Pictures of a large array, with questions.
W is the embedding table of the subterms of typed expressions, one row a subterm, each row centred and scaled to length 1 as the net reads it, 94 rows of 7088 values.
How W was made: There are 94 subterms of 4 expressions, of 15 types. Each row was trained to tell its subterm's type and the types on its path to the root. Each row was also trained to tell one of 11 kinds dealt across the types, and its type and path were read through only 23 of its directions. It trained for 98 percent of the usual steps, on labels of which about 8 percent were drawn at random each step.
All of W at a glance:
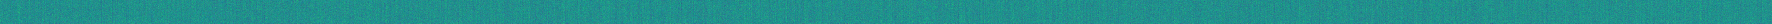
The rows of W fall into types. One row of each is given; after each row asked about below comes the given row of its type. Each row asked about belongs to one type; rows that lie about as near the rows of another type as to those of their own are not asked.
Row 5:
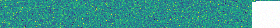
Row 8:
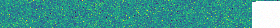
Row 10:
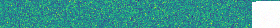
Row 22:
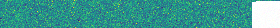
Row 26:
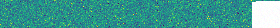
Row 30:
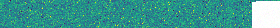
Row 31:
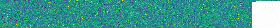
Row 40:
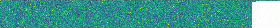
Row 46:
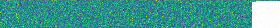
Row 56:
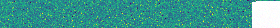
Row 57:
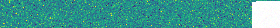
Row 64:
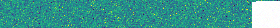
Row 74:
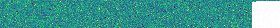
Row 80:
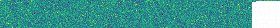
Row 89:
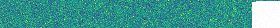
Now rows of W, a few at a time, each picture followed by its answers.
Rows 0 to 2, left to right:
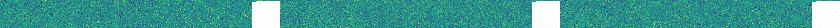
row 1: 40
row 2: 22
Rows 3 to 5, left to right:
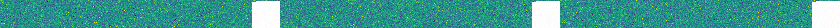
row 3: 64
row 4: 8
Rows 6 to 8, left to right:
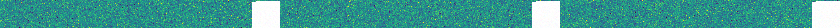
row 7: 10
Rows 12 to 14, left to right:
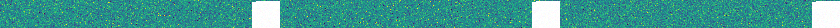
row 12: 64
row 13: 5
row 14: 40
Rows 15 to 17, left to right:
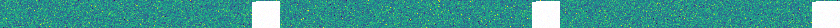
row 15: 46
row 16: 10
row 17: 46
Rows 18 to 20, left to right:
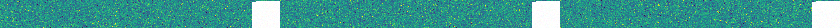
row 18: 31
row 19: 22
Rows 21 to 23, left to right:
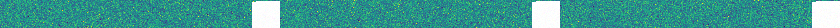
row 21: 74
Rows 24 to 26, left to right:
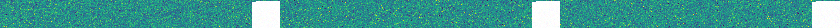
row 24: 46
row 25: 10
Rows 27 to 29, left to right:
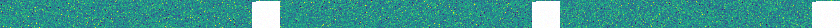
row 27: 46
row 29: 80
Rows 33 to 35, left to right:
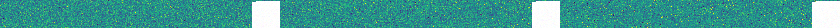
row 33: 40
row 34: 26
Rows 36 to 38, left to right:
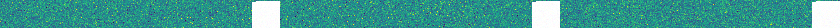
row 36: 26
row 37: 56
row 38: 89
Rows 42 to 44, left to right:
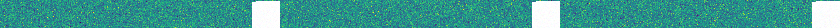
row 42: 30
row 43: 56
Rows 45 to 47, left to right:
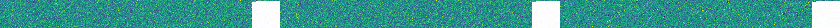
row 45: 74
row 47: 74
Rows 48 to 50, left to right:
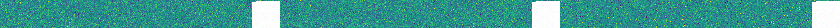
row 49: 89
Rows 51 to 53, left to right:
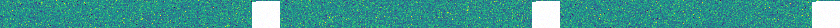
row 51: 8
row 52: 89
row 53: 8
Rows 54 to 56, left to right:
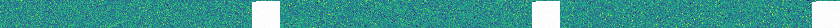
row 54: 89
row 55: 80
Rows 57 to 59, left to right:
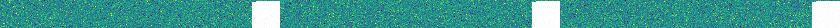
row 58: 30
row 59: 10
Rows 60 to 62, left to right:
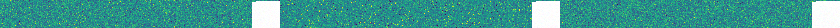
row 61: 30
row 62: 40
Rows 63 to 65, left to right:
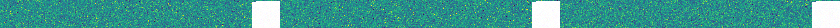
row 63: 80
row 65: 80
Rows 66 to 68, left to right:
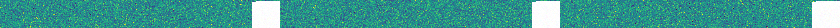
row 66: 40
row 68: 74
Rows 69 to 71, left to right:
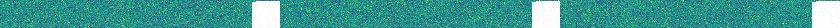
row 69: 8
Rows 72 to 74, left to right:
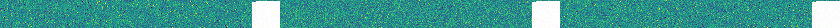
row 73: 80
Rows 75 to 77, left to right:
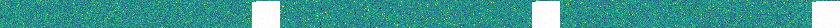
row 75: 80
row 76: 8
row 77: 8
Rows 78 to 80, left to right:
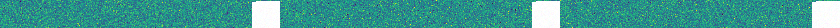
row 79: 74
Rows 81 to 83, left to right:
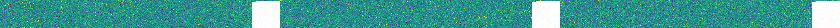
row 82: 30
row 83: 40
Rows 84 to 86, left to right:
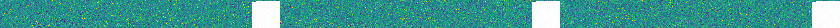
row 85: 30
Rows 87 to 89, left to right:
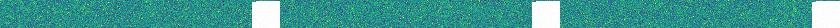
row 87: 64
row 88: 30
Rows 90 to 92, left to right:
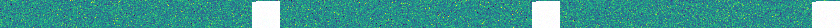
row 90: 64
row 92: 74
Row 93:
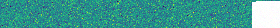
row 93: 22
